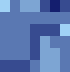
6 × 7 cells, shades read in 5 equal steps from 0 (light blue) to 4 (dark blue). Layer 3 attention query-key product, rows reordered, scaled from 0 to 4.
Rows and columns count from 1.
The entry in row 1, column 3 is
1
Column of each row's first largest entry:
6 1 4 4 4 1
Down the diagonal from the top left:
0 2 2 3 1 1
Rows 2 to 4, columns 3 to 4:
2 2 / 2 3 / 2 3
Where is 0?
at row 1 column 1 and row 3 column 7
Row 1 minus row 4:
-2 0 -1 -2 2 2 1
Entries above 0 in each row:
6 7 6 7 7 7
